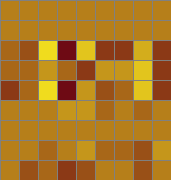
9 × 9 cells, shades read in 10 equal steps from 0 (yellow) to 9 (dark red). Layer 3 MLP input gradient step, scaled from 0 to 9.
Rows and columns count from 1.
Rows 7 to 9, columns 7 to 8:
4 4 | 5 6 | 4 6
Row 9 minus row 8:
0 2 0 3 3 -1 -1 0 1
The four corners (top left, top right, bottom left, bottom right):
4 4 4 4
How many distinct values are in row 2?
1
